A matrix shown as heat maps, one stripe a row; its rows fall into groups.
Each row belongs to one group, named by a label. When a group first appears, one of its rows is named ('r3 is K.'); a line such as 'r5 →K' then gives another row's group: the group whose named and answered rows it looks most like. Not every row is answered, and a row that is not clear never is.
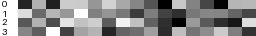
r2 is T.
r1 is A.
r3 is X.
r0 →T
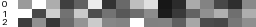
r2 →T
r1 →A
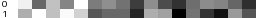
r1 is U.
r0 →A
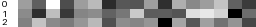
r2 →X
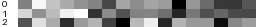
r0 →U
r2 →X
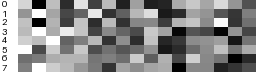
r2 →A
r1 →X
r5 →A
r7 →U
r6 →U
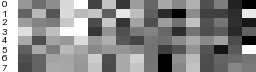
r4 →A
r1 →T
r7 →T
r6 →T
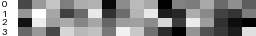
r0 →X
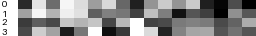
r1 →U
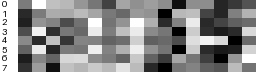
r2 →T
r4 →A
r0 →U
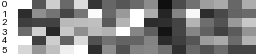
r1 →T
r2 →T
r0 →A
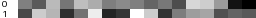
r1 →X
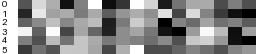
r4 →A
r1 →U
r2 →X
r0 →X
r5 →T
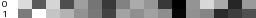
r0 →A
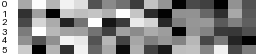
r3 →U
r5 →A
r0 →U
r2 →X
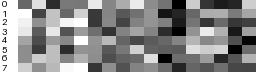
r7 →U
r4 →A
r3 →A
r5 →A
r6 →X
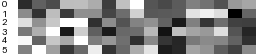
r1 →A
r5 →X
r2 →U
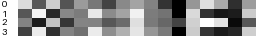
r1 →T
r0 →A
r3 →T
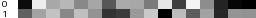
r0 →U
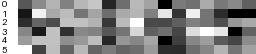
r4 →X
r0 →X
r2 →T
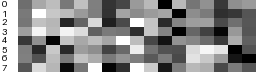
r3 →U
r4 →T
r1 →U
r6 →A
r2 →X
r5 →A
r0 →X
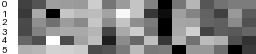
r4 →X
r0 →T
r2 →T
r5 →U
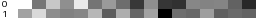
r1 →X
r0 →A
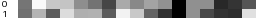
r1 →T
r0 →U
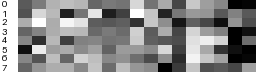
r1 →X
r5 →U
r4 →A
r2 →U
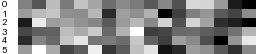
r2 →U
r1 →X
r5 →X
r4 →T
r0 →A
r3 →T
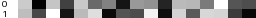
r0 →A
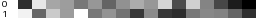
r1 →A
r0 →U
